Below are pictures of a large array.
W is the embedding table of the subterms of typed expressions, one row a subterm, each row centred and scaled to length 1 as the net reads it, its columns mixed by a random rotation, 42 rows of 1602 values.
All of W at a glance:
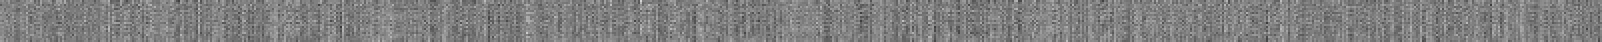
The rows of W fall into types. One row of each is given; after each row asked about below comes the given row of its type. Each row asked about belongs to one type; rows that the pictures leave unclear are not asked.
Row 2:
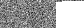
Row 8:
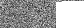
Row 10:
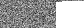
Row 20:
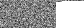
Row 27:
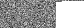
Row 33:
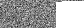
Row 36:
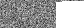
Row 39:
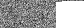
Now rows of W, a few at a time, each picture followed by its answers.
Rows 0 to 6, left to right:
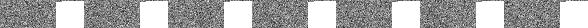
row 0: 2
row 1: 8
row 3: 36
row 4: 20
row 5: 39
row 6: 27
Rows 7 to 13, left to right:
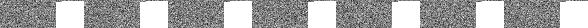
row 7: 33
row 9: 10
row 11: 39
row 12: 20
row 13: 27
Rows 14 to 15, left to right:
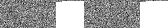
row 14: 39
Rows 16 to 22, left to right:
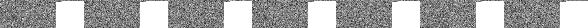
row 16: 33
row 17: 20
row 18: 36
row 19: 27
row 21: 20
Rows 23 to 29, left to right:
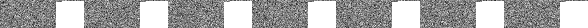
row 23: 27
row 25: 8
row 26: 27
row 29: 20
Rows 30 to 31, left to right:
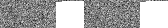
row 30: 39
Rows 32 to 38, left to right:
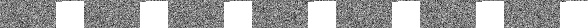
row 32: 36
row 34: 33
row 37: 39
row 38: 10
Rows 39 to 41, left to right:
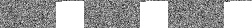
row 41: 10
